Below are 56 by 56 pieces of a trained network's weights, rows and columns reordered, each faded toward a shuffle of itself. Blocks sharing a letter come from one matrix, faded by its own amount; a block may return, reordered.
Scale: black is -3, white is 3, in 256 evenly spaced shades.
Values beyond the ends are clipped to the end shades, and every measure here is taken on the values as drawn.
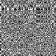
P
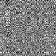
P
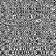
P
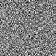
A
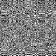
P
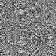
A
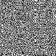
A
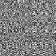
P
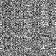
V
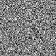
A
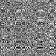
P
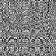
P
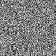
A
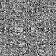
V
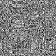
A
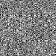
V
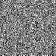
V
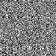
V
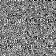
V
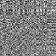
P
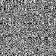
V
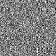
A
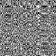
P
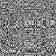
P
